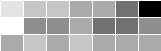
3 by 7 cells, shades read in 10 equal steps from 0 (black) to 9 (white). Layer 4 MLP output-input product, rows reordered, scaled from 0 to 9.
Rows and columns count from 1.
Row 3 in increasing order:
6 6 6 6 6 7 7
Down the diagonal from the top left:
8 5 6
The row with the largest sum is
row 3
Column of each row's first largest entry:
1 1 2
